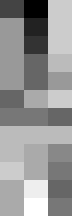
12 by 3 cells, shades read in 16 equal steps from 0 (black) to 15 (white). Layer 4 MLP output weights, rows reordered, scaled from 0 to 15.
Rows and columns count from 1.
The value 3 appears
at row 3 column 2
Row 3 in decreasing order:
12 9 3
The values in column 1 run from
4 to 12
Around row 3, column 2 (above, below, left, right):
2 6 9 12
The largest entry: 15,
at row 12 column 2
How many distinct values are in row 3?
3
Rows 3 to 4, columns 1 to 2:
9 3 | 9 6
